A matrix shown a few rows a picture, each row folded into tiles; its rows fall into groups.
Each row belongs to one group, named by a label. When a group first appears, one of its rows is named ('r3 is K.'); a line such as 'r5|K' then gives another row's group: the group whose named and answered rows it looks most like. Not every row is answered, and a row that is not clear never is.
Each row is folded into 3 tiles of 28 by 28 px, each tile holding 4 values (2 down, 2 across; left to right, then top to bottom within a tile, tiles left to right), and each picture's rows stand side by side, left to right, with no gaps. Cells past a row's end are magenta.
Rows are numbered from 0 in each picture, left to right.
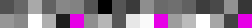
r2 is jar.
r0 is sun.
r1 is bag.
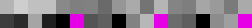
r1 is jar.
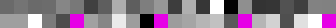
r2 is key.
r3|bag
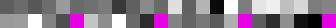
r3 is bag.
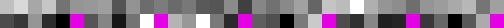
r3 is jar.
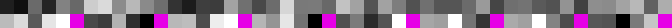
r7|jar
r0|bag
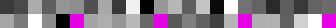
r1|key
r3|bag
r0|sun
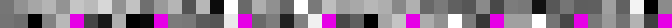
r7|key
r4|jar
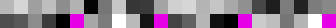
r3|bag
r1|sun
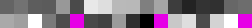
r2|bag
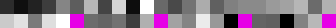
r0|bag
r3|jar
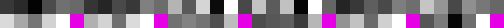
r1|bag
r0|bag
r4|bag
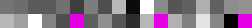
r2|sun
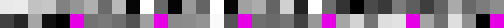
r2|key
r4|bag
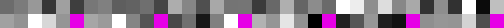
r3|sun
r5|key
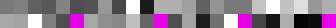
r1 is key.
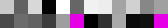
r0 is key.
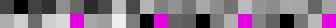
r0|bag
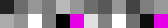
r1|sun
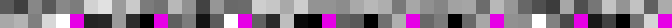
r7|jar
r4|jar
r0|bag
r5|jar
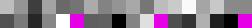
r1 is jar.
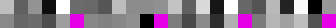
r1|sun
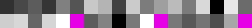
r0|bag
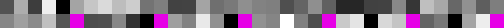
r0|key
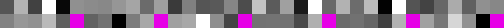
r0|key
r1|jar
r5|sun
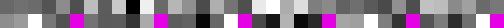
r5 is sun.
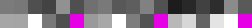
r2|bag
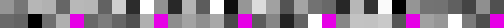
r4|key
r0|jar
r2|key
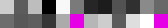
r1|bag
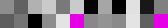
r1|key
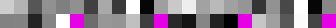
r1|key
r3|key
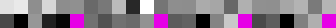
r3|jar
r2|jar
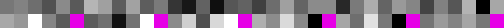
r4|sun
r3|sun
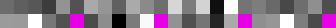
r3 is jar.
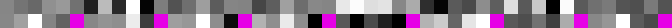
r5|bag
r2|sun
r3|sun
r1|key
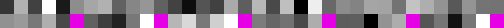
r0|key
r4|jar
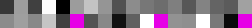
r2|sun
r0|key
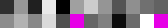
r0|key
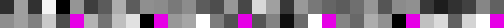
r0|key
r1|sun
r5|bag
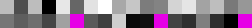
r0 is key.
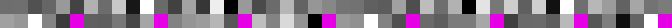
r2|key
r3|sun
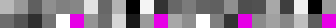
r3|key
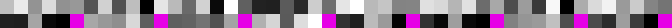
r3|bag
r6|key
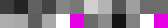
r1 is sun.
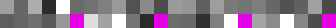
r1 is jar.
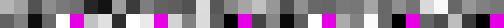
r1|bag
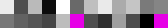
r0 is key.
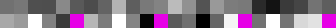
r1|sun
